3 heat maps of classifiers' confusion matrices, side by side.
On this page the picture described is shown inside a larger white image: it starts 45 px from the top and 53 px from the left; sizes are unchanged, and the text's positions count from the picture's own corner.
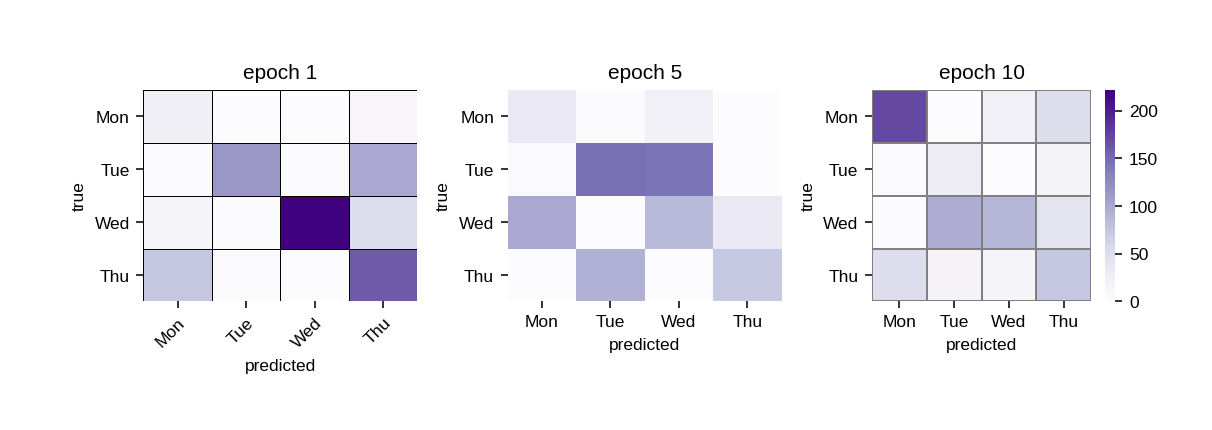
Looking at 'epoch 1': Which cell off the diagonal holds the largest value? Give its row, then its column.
Tue, Thu
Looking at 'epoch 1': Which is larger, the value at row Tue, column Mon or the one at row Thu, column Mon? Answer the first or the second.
the second
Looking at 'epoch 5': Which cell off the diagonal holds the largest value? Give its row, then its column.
Tue, Wed
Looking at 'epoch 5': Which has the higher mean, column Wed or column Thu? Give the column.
Wed
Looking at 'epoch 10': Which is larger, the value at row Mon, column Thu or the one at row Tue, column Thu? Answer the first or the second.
the first
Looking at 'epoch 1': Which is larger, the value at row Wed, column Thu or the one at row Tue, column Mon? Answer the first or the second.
the first
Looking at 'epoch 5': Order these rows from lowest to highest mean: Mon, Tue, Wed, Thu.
Mon, Thu, Wed, Tue
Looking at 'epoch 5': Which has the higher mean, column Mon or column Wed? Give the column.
Wed
